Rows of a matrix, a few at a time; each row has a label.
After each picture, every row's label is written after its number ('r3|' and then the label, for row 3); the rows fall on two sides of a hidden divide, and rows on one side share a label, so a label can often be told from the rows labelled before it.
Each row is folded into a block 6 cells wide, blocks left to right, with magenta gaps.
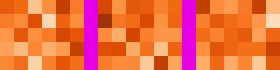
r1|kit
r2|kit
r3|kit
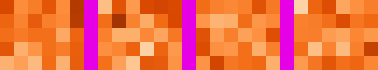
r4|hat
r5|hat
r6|kit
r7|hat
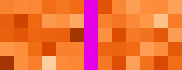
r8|kit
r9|kit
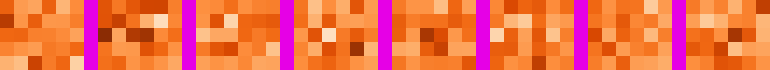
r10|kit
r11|kit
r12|hat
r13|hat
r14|kit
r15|hat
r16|kit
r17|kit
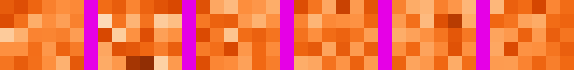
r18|hat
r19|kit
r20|kit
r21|kit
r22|hat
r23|hat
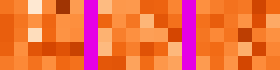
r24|kit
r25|hat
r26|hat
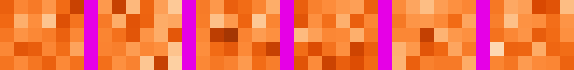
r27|hat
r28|kit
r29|kit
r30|hat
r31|kit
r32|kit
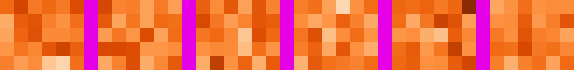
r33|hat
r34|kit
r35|hat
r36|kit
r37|hat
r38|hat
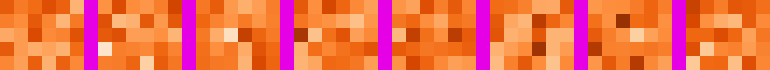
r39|kit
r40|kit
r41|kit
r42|kit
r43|hat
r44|kit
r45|hat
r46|kit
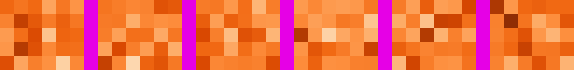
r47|hat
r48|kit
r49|kit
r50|kit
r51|hat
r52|hat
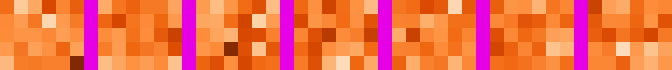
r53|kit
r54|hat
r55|kit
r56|kit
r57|hat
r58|kit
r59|kit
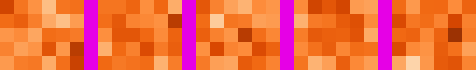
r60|kit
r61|hat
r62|kit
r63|hat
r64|hat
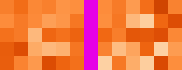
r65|kit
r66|kit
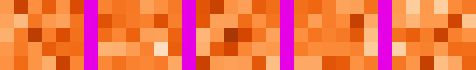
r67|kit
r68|kit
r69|kit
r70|hat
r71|kit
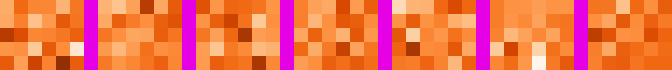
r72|kit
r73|hat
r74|kit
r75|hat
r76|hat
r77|kit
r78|kit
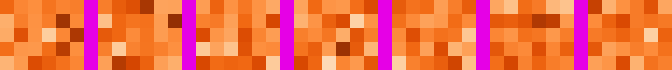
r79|hat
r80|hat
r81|kit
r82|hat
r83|kit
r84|hat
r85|kit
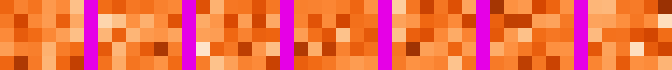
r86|kit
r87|hat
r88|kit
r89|hat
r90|hat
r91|kit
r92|hat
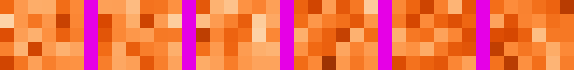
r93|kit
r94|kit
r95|kit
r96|kit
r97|hat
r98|hat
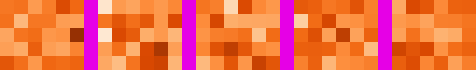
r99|kit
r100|hat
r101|kit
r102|kit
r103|hat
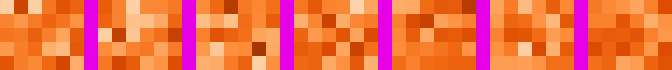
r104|kit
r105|kit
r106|hat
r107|kit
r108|hat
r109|kit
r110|kit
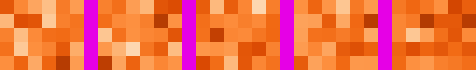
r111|kit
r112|hat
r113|hat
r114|hat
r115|hat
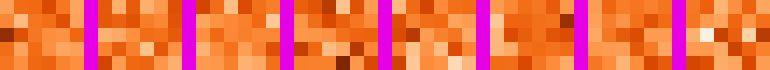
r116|kit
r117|hat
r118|kit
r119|hat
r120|hat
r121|hat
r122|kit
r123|kit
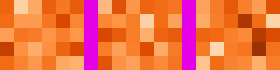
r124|hat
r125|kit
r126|hat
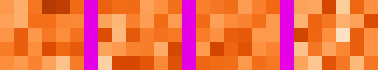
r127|hat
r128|kit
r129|kit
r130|hat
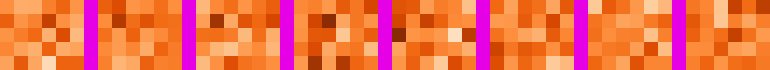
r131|kit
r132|hat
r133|hat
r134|hat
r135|kit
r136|hat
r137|hat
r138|kit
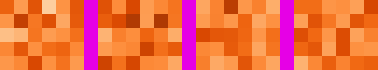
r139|hat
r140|hat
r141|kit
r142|kit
